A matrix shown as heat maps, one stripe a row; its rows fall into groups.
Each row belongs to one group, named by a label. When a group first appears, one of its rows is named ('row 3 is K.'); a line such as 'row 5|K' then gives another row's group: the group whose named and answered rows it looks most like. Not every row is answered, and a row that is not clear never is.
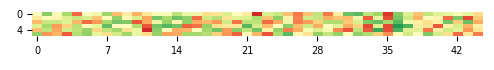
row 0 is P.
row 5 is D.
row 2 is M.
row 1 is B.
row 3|B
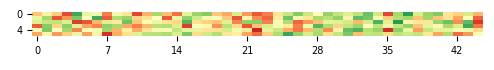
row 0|D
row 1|D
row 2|M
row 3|P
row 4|P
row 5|D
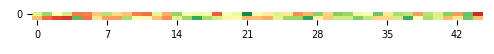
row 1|D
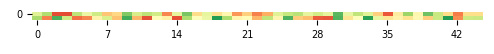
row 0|D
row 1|M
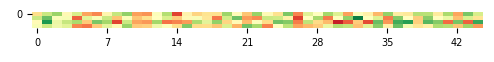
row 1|P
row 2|B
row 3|M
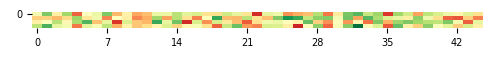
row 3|P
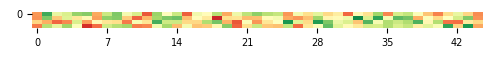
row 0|B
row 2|D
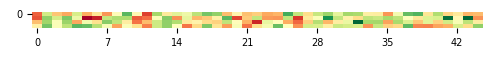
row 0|D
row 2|P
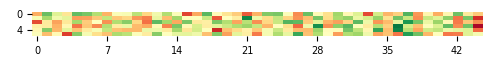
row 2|D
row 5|D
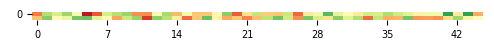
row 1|B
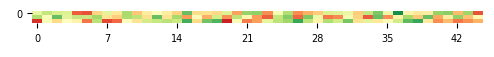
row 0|M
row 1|B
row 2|D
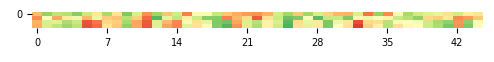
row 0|B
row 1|D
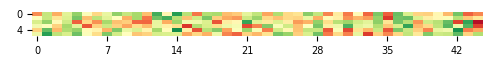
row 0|B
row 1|B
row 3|P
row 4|B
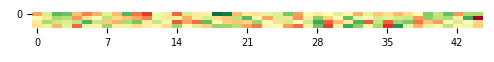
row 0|M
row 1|P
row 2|B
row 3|P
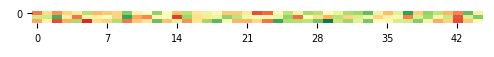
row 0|D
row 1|M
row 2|D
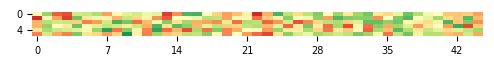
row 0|D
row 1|D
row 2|M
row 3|B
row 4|B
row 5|D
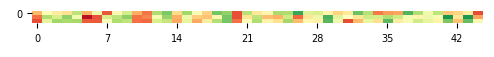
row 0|D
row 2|M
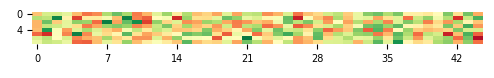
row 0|M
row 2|B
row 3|M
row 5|D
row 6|P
